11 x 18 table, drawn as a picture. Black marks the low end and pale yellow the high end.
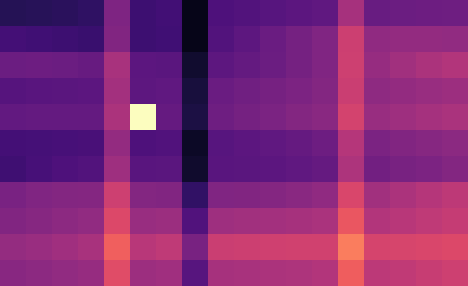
Lone odd cells: 1, higher than its neighbours. Odd lines: columns 5, 8 and 14. Average level on the scale: 40%. Slope: up to the bottom right.
